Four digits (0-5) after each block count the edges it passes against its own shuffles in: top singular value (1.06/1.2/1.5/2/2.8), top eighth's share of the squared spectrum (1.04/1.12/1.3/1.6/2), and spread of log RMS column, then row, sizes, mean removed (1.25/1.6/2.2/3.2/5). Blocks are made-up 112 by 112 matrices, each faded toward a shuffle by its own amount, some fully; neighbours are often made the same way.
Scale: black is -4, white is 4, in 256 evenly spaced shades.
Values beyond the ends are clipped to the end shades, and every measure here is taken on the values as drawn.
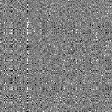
5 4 3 3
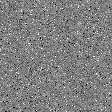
1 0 0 0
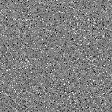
3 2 1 1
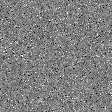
0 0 0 0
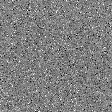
2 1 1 0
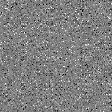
4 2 1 1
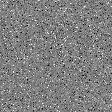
2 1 0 0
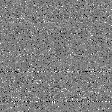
2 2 0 3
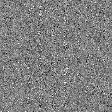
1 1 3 0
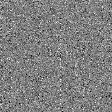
1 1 2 0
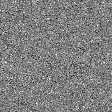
0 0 1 0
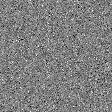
0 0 1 0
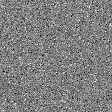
0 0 0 0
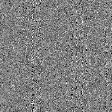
1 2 3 0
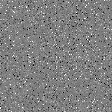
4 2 1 1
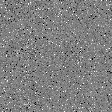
2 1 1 1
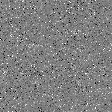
2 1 0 1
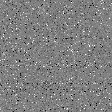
2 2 1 1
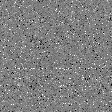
2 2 1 1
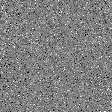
2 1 0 0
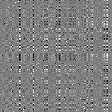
5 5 4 3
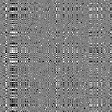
5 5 4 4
